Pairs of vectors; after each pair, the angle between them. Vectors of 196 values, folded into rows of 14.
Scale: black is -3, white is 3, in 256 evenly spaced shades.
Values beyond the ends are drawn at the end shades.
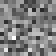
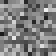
partly aligned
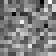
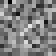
partly aligned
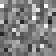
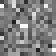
partly aligned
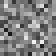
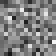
orthogonal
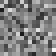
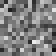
partly opposed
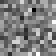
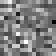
partly opposed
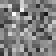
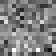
orthogonal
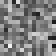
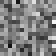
nearly opposite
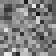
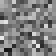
orthogonal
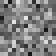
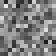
nearly opposite
